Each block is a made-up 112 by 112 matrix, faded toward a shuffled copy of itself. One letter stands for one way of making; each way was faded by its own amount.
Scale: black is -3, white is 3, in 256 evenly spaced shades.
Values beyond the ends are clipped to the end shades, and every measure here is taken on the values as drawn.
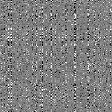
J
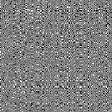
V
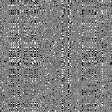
J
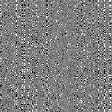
J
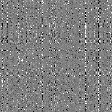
J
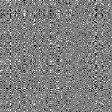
V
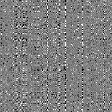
V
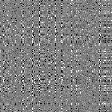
V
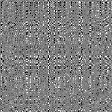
V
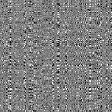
V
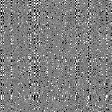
J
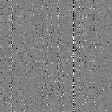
J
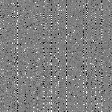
J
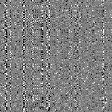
V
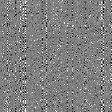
J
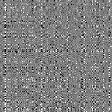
V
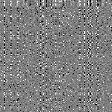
J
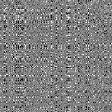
V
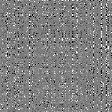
J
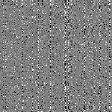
J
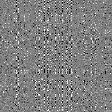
J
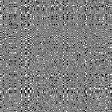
V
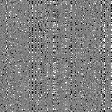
J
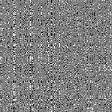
J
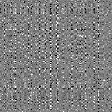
V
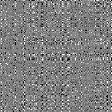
V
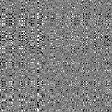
V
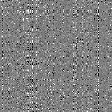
J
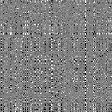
V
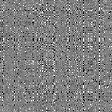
V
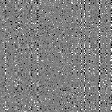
J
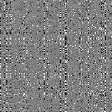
J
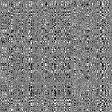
V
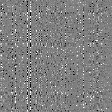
J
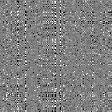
V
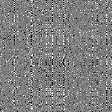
J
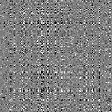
V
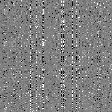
J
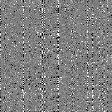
J
